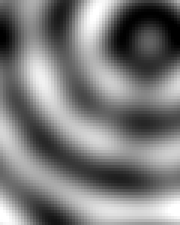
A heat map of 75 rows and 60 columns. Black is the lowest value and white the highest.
Ninth with the lowest average: top right. Lone odd cells: none. Rings: centred on the top right.
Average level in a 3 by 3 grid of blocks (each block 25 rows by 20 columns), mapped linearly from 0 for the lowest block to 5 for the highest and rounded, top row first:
3 4 0 | 4 5 3 | 4 4 5
